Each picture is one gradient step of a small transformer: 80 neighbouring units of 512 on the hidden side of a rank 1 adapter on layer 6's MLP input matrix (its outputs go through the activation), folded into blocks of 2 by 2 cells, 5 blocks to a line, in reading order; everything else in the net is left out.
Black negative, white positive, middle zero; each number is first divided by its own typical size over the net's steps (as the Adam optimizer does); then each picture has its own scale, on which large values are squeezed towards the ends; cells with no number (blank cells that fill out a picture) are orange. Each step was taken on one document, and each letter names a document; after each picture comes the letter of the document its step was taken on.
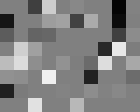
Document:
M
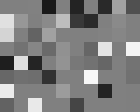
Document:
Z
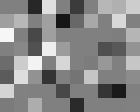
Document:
Z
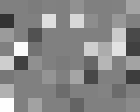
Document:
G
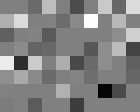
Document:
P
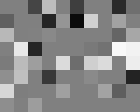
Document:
M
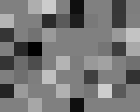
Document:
M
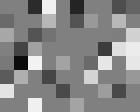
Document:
M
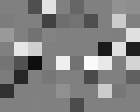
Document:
M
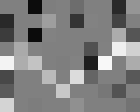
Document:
G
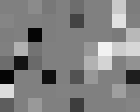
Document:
G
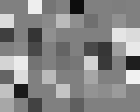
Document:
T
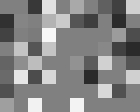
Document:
Z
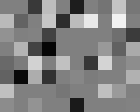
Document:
Z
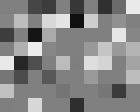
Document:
P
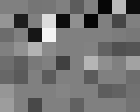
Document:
P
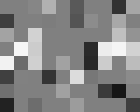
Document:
G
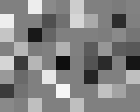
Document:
T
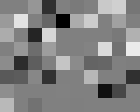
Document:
P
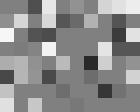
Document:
Z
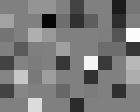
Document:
M
